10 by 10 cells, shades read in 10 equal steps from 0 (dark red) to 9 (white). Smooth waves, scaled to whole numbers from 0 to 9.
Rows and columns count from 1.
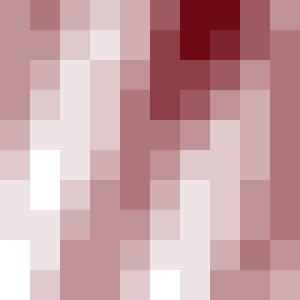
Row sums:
39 41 47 51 59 63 63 63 64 66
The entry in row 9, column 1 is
9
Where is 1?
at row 2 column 8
